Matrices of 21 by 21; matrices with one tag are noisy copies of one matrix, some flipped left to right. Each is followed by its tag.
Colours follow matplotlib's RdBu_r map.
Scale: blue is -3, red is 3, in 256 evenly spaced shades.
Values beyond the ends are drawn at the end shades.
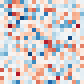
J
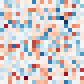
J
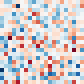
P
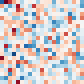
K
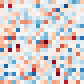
P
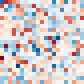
K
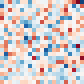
K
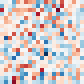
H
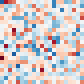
K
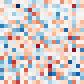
P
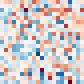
H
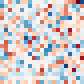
K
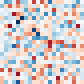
J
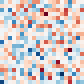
H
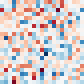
H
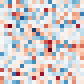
J
